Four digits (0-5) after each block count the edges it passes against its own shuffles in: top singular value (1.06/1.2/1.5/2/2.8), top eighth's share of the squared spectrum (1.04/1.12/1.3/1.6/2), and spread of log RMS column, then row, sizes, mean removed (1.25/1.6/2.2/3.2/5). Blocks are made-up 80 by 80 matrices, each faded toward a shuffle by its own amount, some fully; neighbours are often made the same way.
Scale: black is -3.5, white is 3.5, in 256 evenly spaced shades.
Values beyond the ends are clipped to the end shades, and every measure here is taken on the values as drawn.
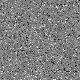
2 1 0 0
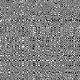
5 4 2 3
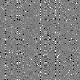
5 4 3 2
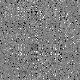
4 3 2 1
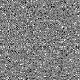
4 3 1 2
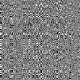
5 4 3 3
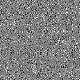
4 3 1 1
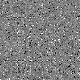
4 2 1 1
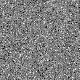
2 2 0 0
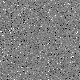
1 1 0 0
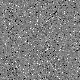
1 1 1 0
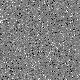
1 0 0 0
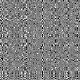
5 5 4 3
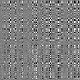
5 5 4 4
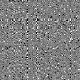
4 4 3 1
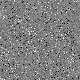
0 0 0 0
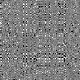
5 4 3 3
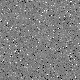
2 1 0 0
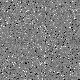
2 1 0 0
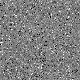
3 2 0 0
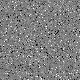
2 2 0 0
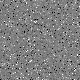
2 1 0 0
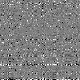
4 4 2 3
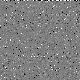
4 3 0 1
